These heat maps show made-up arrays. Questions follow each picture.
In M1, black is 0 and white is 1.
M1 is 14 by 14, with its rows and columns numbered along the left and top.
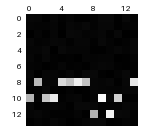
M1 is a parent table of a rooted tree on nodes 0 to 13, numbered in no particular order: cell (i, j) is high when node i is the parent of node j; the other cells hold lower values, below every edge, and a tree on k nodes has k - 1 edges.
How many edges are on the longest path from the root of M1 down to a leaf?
2
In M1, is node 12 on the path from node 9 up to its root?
yes
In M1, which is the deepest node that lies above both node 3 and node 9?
10
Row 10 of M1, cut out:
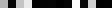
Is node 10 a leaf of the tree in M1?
no
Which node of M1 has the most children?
8
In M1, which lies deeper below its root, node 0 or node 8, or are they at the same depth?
node 0
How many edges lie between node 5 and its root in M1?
2
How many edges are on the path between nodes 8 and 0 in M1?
3
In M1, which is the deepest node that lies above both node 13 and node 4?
8
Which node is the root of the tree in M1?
12
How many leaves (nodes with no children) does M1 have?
11
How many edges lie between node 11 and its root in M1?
2
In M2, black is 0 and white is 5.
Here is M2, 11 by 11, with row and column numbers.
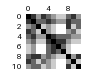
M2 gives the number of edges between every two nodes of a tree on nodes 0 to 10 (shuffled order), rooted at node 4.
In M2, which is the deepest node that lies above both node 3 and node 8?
1
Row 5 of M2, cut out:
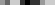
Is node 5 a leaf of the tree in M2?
no
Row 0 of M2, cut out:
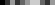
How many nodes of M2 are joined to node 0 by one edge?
3
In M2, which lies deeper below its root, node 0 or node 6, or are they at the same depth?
the same depth
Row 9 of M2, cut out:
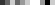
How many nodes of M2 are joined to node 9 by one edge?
1
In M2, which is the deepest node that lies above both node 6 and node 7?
5
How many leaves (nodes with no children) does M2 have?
6
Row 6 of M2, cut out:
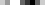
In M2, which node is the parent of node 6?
5
